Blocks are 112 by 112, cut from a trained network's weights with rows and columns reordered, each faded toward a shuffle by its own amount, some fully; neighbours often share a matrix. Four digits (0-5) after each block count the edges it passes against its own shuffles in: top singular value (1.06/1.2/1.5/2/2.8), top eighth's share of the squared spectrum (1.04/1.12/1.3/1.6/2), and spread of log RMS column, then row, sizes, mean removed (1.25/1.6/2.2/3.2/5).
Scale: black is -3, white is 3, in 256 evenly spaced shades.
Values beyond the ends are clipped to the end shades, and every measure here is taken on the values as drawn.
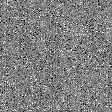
1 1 0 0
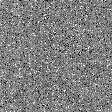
1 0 0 0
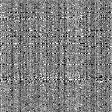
4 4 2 4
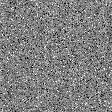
0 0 0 0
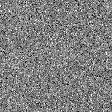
2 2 0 0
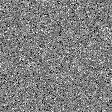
0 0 0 0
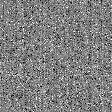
2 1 0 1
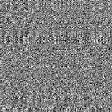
4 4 1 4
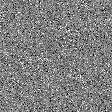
0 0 0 0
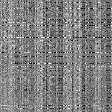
5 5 2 4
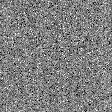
1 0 0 0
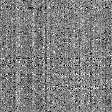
4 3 1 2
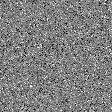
0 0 0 0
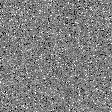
0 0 0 0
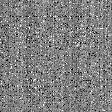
3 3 0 3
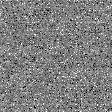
2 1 1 0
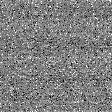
2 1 1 0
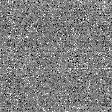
2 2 2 0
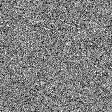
1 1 0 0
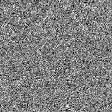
3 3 1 2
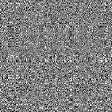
4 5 3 3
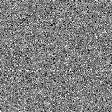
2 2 1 1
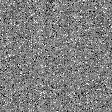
1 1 0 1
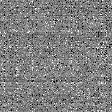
3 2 2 0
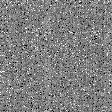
2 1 0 1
